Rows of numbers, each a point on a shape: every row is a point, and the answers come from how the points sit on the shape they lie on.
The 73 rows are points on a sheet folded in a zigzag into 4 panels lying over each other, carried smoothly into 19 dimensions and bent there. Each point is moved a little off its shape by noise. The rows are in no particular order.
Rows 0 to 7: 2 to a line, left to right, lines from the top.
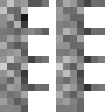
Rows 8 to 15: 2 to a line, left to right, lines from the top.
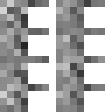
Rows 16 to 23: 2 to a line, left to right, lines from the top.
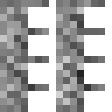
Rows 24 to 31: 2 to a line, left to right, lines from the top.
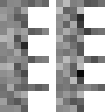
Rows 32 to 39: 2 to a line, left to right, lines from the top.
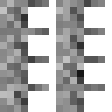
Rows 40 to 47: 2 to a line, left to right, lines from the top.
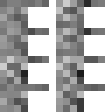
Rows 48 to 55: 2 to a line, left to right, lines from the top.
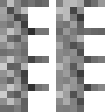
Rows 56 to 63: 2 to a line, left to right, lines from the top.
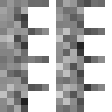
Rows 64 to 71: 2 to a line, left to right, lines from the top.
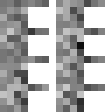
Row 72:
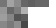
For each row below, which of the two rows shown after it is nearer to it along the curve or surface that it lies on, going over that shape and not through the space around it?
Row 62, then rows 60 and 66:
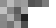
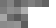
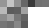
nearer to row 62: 60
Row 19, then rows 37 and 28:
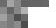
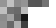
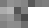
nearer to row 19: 37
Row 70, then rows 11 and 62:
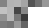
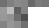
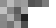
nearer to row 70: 11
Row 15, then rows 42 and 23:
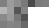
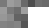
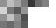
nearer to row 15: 23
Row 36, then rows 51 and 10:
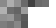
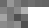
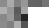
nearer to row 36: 51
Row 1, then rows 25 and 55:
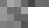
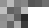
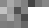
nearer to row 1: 55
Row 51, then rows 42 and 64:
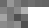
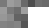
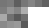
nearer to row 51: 64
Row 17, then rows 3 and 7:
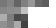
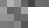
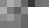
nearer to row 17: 3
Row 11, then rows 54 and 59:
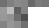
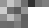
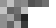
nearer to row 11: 54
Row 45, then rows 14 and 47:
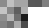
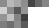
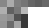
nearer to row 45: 47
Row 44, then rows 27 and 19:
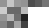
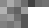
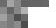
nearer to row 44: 19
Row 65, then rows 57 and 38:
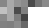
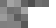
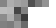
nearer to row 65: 38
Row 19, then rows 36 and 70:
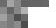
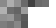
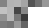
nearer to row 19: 36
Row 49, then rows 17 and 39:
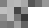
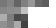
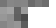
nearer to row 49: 39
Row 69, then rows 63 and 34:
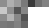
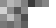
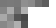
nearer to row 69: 63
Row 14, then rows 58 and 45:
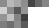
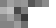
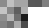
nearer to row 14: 58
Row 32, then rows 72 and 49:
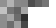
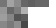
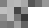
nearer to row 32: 72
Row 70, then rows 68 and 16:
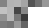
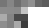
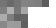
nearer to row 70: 16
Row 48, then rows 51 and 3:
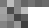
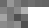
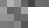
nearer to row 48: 51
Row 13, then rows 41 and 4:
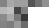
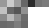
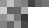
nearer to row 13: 41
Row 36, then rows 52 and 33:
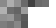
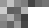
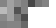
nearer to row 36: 33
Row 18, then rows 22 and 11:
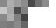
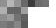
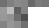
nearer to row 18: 11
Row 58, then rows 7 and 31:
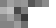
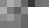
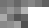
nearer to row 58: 7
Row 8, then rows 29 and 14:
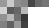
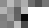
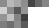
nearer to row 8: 29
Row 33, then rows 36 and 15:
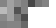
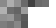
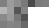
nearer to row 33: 15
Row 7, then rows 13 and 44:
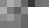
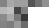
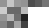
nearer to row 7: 13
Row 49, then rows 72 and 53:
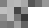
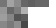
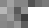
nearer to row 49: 53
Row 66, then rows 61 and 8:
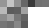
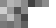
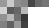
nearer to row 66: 61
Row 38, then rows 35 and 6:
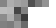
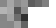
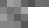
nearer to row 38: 35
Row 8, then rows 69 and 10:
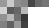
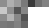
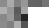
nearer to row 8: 10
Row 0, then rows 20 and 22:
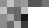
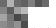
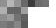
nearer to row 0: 20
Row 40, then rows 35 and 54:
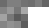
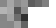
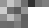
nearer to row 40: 35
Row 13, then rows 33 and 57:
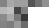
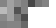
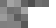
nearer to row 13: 33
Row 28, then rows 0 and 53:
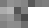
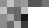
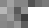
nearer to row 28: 53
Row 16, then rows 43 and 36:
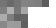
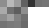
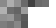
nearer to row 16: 36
